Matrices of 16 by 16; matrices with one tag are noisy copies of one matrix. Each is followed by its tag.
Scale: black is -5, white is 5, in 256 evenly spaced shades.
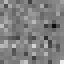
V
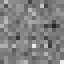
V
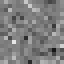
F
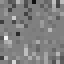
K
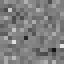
F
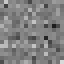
V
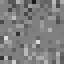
K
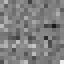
V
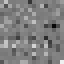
V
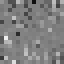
K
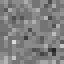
F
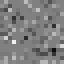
F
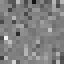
K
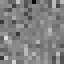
K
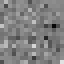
V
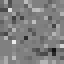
F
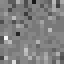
K
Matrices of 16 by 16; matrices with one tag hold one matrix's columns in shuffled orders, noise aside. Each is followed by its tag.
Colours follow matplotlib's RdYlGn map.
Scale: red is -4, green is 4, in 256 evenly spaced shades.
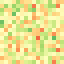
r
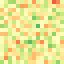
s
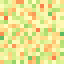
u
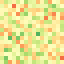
u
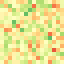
r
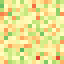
u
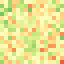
r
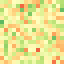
r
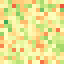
r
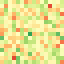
u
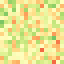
r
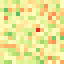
u
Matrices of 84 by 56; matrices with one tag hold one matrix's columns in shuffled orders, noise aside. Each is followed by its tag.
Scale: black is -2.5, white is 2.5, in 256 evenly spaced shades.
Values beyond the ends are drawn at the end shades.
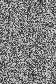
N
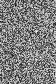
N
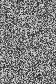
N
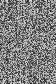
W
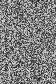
N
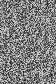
N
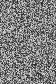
N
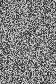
N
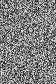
N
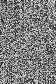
W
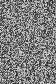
N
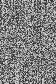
W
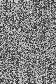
W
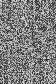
W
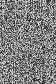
W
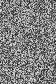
N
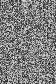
W
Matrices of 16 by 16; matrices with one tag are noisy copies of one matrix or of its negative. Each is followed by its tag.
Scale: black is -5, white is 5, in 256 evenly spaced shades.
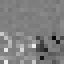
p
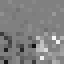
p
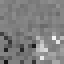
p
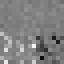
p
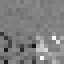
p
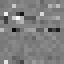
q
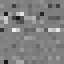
q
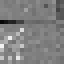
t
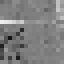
t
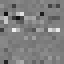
q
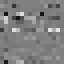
q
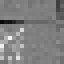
t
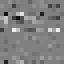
q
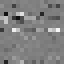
q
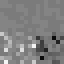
p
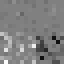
p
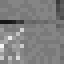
t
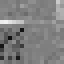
t
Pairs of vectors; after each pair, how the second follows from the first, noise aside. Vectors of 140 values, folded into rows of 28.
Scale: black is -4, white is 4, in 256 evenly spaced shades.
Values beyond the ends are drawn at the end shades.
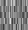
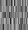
sign-scrambled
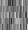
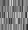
sign-scrambled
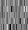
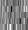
sign-scrambled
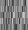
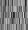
sign-scrambled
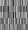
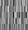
sign-scrambled
